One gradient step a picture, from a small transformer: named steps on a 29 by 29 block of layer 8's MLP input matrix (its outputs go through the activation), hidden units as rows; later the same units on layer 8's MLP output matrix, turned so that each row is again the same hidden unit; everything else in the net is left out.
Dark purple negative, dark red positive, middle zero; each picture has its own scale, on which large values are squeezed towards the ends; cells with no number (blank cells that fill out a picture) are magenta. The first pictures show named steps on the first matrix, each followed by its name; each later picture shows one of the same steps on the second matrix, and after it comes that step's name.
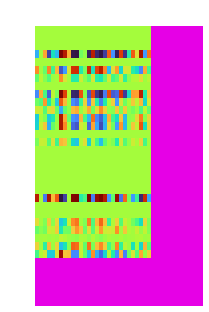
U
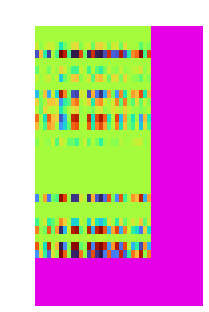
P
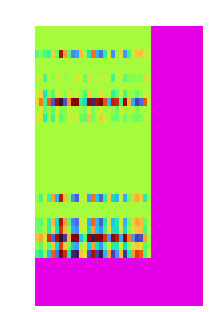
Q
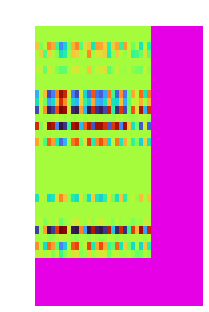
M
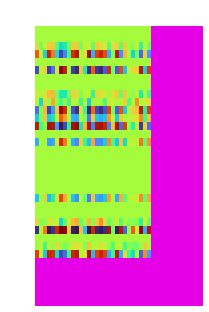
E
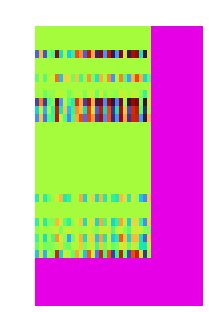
Q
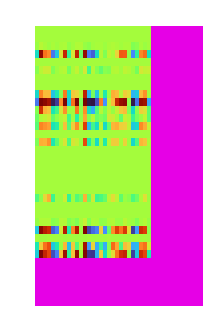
M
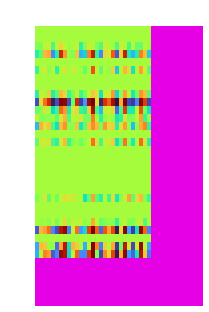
E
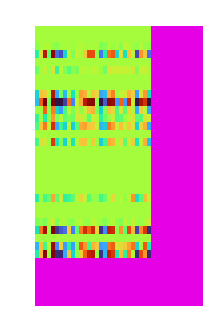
M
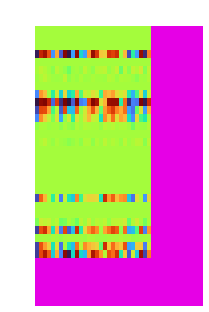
U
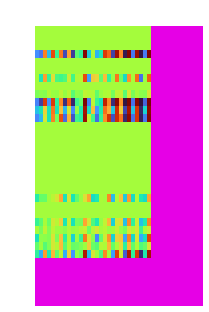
Q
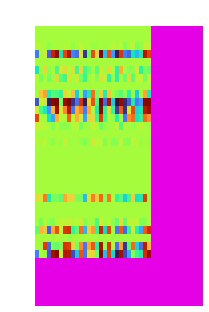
P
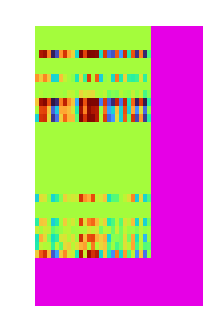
Q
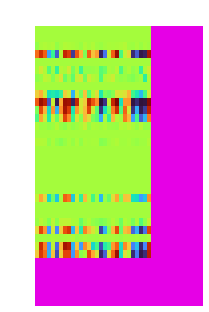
P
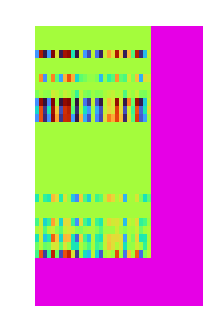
Q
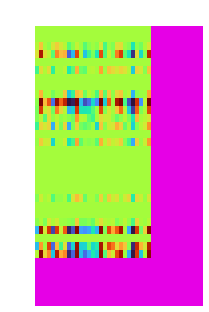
E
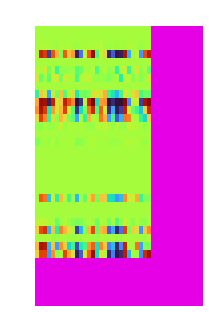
P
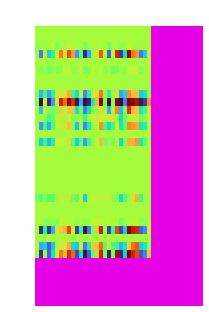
M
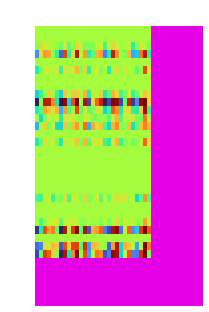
E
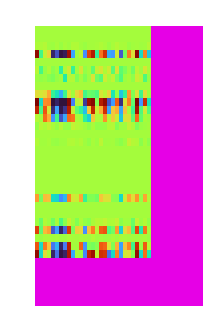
P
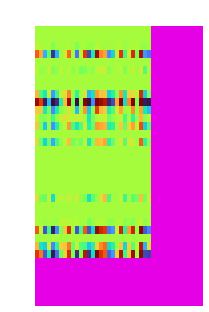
M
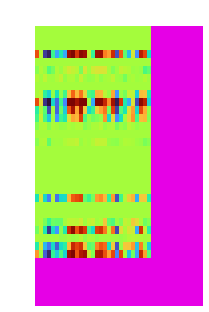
U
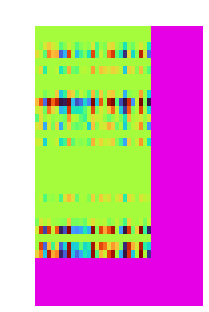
E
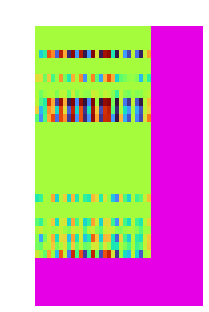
Q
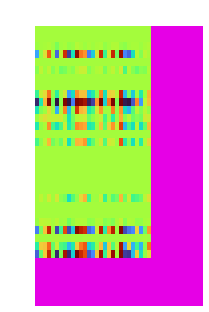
M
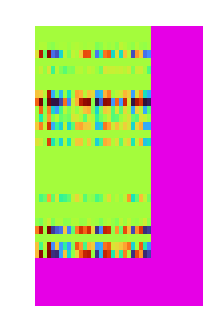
M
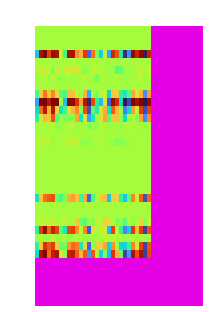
U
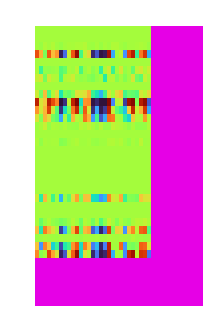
P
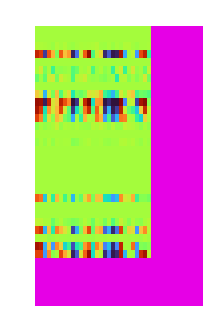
P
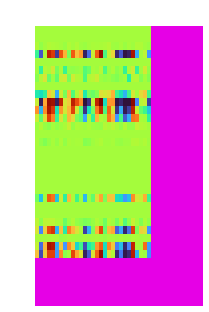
P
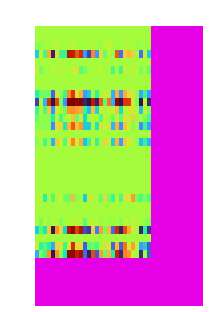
M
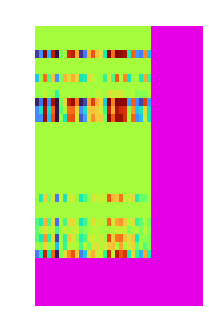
Q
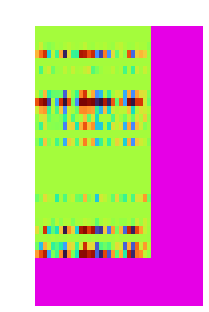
M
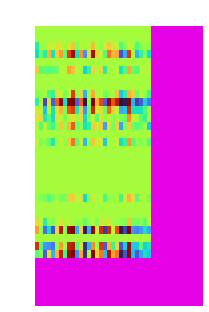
E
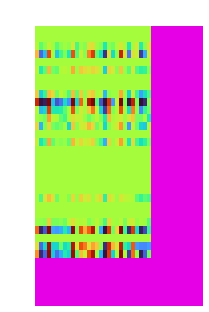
E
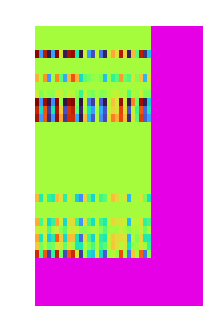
Q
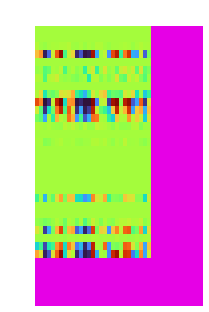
P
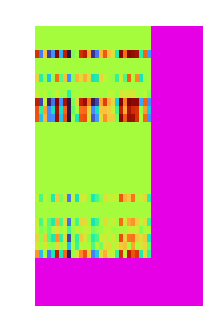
Q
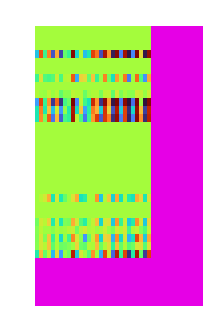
Q
